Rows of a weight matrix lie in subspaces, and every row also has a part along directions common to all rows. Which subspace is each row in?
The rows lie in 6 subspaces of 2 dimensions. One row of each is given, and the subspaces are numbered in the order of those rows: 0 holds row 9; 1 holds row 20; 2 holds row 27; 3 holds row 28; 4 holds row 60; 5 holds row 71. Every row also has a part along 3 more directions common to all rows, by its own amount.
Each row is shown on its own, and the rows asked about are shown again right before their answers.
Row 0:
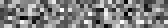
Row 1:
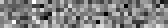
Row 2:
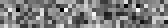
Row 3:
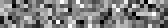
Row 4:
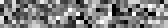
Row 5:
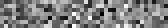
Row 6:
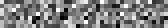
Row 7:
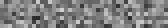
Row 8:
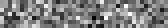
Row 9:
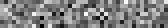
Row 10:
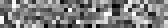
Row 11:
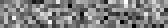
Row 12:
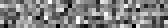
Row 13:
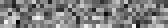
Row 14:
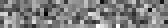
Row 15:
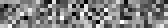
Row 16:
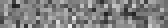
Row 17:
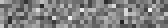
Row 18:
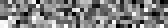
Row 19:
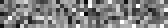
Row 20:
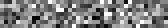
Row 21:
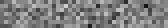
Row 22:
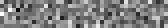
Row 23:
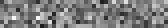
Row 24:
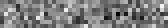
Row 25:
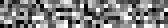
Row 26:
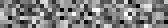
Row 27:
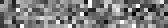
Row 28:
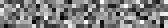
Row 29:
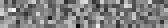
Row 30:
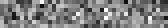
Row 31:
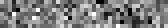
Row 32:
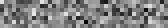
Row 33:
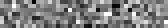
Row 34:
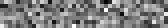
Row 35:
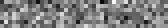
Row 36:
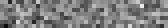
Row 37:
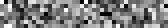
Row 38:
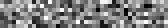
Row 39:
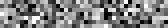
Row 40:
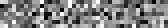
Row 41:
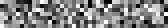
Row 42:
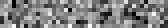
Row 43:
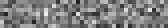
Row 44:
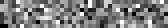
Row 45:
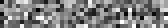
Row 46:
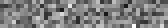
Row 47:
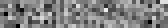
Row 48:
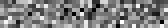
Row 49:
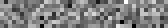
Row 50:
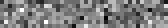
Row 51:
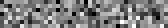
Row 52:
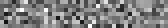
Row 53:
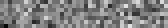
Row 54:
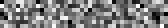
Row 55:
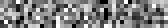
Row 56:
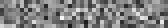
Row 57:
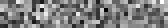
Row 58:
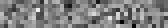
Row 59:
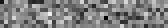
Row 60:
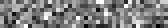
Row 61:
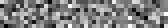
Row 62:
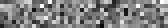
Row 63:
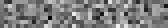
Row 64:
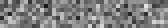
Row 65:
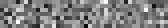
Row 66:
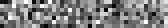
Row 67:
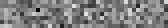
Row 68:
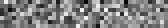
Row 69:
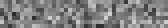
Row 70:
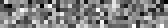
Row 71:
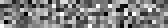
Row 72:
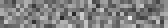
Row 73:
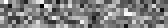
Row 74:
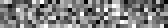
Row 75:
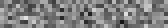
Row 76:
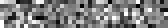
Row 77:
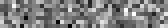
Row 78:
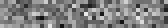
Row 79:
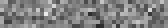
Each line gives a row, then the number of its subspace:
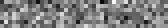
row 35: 4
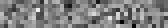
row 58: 0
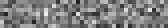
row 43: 5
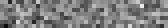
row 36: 3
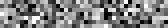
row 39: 1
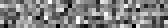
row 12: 0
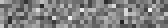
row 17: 5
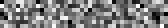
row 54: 3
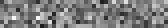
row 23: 4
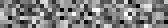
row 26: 1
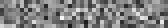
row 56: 3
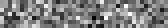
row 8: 5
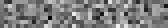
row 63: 1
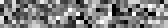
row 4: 2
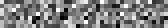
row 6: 3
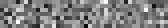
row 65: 5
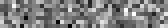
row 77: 2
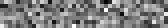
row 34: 4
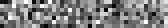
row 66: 2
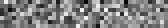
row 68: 3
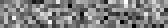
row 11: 4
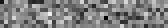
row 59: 4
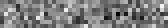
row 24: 0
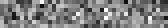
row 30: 2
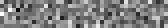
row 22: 3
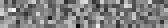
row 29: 3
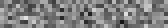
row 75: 1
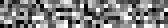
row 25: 1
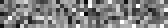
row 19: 1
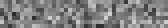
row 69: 2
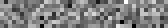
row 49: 0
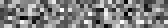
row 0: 1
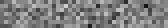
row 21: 5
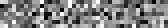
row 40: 0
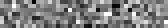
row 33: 2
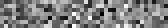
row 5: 1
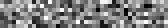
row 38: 1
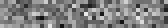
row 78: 0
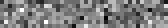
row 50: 4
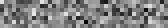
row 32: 2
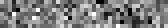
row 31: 0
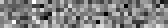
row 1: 4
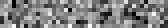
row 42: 2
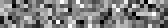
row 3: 2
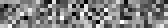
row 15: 1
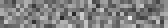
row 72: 3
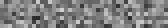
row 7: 1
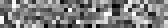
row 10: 2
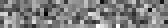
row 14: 5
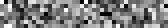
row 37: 4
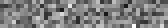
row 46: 0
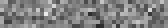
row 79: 5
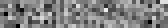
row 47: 4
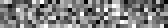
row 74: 2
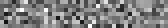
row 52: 5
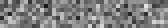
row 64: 5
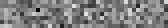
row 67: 0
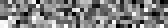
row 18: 3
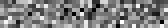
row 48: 3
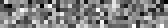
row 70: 4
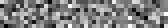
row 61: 3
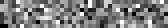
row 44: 2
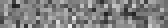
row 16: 2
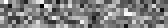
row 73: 5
